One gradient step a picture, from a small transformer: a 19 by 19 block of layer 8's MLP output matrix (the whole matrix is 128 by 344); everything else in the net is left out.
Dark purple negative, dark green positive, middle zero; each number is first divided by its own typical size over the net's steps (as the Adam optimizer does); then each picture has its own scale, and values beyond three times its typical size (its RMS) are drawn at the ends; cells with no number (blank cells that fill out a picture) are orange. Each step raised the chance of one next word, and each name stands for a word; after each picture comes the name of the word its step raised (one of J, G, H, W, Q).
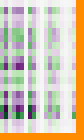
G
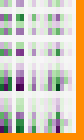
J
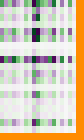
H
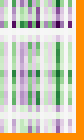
J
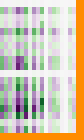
G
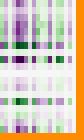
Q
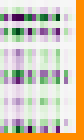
H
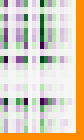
Q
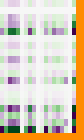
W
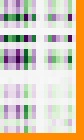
J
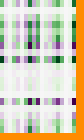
Q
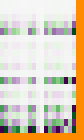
W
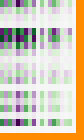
H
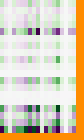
W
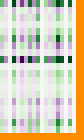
Q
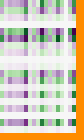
H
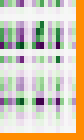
Q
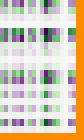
H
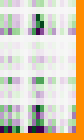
W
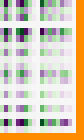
H
